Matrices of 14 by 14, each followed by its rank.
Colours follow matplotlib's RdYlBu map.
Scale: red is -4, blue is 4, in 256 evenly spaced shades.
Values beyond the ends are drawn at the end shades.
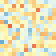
full rank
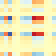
one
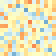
full rank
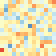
full rank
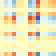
one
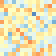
full rank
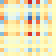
one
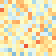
full rank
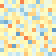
full rank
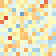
full rank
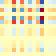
one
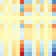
one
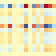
one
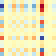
one
